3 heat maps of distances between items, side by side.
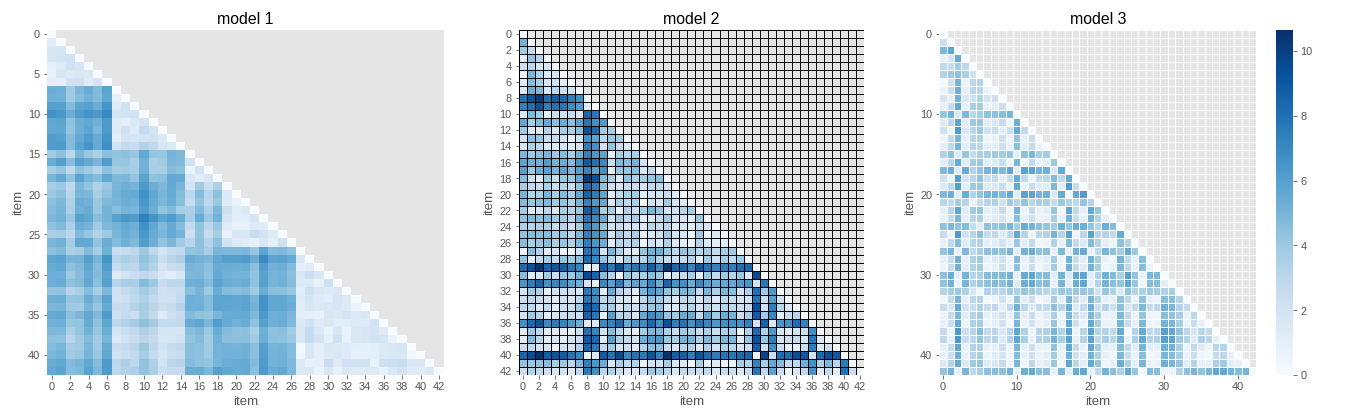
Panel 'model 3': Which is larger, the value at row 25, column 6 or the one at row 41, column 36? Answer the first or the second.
the first
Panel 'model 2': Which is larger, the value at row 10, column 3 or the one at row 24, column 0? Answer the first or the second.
the second
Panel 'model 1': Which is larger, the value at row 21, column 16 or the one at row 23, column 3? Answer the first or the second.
the second
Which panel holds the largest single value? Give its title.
model 2
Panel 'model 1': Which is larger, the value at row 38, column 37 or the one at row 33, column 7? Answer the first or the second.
the second
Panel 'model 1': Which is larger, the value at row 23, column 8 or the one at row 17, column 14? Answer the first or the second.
the first
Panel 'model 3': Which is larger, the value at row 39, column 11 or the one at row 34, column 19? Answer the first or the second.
the second
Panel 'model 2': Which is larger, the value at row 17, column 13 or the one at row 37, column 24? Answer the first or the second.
the first
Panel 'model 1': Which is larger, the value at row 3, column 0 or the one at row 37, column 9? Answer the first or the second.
the second
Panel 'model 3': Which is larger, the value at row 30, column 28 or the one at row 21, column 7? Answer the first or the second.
the first
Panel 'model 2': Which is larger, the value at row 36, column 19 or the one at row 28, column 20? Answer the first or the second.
the first
